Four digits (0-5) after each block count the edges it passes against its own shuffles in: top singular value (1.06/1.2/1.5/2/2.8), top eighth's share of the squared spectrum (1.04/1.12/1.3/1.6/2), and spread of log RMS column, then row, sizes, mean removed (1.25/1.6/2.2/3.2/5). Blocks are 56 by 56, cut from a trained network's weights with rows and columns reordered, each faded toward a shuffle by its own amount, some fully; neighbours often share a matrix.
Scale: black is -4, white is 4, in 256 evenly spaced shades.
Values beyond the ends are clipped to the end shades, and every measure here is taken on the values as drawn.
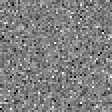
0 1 0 0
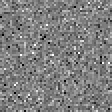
0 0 0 0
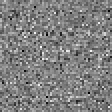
2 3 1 2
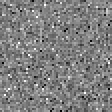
1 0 0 0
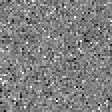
0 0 0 0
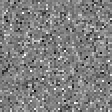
1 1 0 0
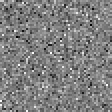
1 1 0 0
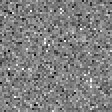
0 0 0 0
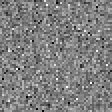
0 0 0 0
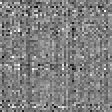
3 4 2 3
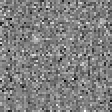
2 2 0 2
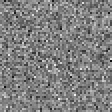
0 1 0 0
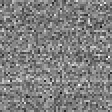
3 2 0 1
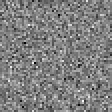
0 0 0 0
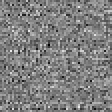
4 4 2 2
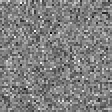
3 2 0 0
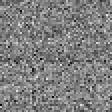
3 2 0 1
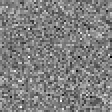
2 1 0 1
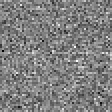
2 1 0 0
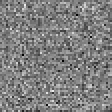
3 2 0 1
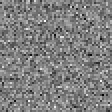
2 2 0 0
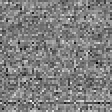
3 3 0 2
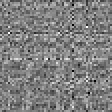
4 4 2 2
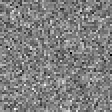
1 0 0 0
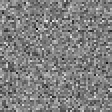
3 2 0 1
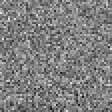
2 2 0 0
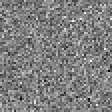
1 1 0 0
